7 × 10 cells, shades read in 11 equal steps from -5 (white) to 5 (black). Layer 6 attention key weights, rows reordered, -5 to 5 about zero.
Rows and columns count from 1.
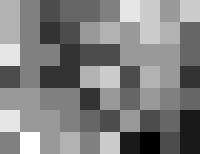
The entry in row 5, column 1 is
-1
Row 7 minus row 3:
4 -5 -1 -5 -2 -5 5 6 3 3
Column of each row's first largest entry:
3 3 4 3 5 10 8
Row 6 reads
-4 -1 -1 0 1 2 -1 2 1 4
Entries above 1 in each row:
1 2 3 5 1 3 4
